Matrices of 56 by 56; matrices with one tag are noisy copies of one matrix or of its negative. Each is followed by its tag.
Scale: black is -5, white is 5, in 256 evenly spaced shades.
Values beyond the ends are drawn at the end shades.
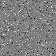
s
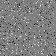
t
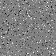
s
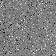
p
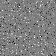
t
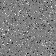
s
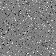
s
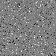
t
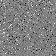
p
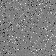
p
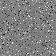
s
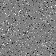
s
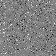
p
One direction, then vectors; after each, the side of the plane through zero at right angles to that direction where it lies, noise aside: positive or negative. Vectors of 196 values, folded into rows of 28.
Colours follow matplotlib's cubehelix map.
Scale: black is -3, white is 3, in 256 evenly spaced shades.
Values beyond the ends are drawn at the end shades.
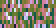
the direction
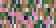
negative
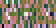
positive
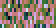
negative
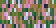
positive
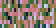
negative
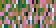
negative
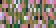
positive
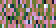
negative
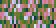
positive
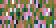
positive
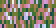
positive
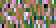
positive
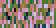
negative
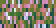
positive
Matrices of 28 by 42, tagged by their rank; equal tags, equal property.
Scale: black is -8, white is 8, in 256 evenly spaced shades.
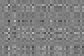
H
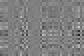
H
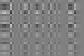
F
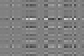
F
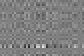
H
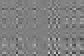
H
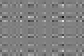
F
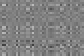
H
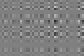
F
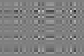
F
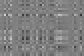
H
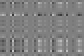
F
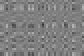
H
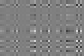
F
